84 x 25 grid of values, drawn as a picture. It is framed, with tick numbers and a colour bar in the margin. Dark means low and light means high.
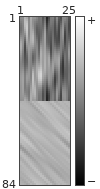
The table splits into 2 rows of 1 panel. Panel 1,1: middling, streaked downward, strong in contrast. Panel 2,1: high, slanting down to the right, faint in contrast.
